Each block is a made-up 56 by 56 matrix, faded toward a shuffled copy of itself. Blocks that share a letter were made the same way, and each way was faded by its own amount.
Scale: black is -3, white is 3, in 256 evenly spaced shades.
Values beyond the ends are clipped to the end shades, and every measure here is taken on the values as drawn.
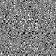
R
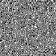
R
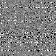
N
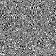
R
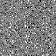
R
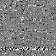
N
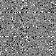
N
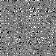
N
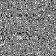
R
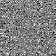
R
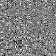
R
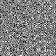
R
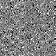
R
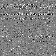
N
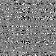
N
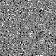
R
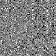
R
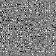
N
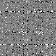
N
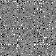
N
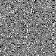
R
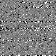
N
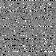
N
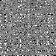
N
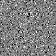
R
